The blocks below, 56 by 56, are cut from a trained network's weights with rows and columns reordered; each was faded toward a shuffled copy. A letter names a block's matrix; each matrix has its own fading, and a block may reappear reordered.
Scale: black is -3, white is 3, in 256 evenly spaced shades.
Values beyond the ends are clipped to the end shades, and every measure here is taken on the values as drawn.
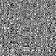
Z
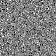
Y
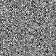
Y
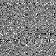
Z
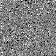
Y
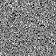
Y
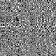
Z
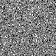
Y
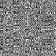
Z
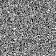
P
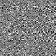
Z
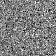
P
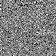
Y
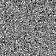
Y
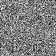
P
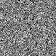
P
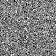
P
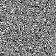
Y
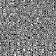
Z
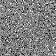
Y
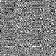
Z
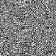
Z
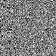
P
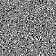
Y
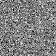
P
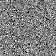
Y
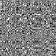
Z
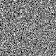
P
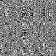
Z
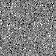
Y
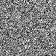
P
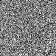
P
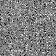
Y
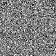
P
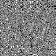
Y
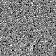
Y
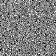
Y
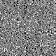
Y
